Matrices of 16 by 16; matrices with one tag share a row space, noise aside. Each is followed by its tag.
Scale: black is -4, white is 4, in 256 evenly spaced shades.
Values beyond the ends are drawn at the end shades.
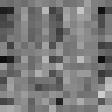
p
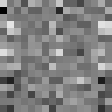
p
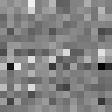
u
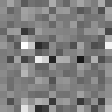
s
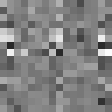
p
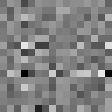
s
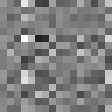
s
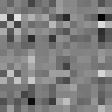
u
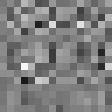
s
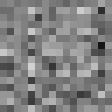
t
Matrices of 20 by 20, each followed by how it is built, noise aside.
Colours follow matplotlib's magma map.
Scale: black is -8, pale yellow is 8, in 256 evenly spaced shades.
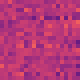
low rank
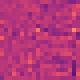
low rank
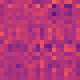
low rank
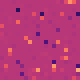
sparse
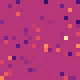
sparse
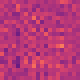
low rank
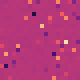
sparse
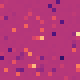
sparse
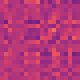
low rank
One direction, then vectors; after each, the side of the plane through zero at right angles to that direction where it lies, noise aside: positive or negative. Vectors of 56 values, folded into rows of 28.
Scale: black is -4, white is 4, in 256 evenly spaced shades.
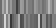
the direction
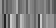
negative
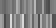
negative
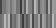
positive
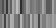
negative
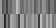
negative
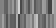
negative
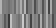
negative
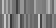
positive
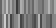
positive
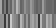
negative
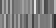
positive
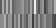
positive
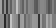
negative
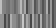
negative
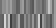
positive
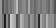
negative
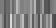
negative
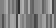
positive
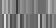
positive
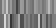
positive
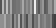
positive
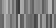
positive
